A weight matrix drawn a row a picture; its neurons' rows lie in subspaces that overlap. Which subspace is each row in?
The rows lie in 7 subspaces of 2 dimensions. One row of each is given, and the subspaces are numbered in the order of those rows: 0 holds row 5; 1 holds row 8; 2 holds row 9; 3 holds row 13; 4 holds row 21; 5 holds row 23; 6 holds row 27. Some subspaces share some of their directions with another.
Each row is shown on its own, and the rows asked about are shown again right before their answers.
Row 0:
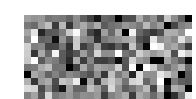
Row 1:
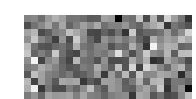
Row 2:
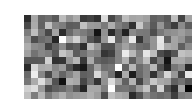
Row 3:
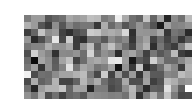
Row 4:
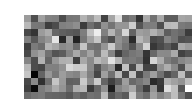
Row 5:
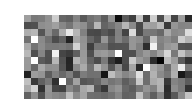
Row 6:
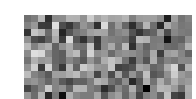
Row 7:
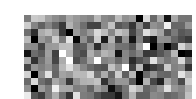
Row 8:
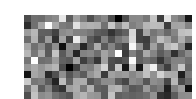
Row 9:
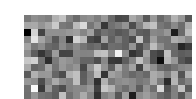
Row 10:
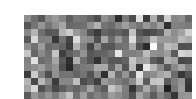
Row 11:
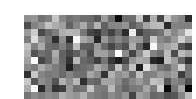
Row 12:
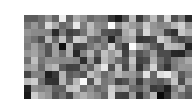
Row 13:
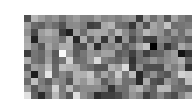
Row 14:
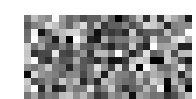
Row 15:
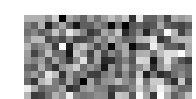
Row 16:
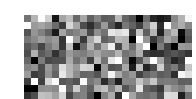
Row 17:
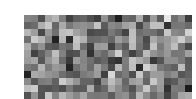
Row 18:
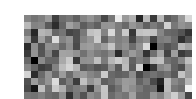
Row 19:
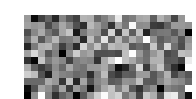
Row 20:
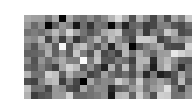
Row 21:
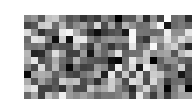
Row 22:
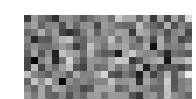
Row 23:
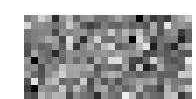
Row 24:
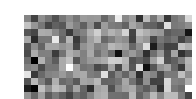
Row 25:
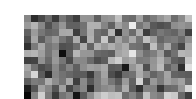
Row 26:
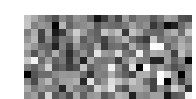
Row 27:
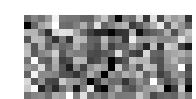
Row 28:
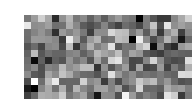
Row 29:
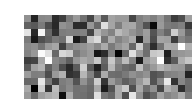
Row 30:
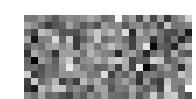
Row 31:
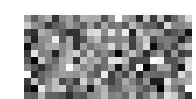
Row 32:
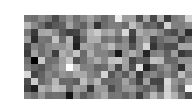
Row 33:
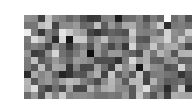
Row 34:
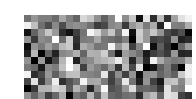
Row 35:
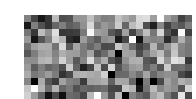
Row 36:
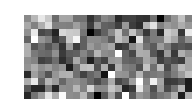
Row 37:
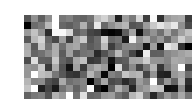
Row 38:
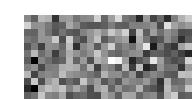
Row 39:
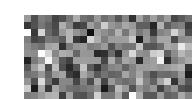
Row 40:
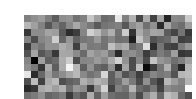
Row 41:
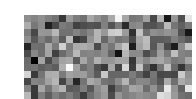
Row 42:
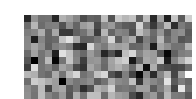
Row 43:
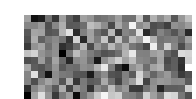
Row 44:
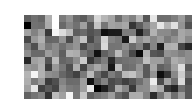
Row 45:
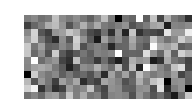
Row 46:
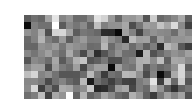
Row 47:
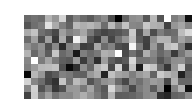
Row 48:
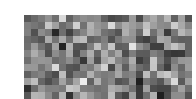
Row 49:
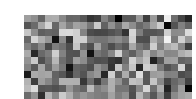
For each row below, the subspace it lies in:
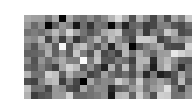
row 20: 1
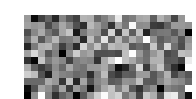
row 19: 3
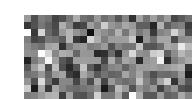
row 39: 2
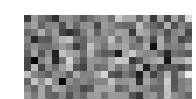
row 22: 0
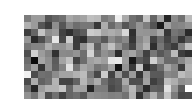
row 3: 4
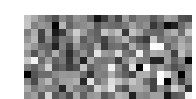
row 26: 6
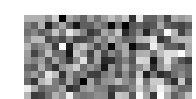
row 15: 1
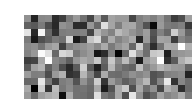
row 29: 2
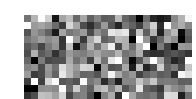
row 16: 5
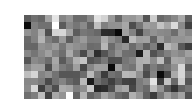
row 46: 6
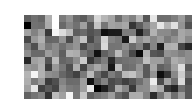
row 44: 6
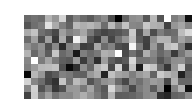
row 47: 1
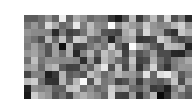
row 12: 1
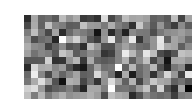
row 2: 0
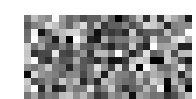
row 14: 2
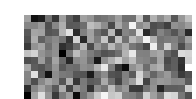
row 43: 3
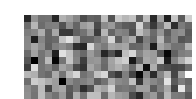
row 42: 0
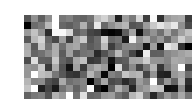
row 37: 6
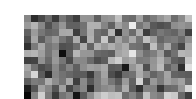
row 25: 3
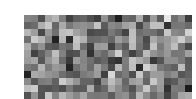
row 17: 4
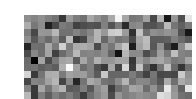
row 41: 1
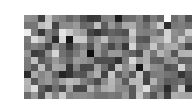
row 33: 4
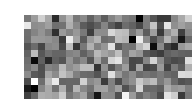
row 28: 5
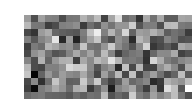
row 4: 0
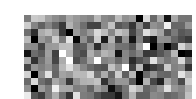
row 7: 3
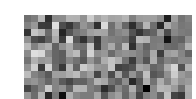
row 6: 4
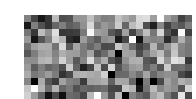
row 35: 5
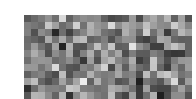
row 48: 1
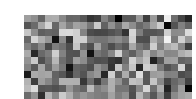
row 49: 4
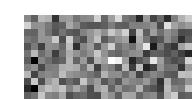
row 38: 5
